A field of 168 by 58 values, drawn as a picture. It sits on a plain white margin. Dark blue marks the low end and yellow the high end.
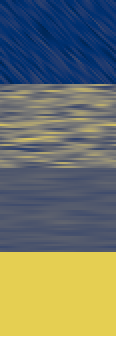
It is made of 4 by 1 panels. Panel 1,1: very low, slanting down to the right, faint in contrast. Panel 2,1: middling, streaked across, strong in contrast. Panel 3,1: low, streaked across, faint in contrast. Panel 4,1: very high, flat.
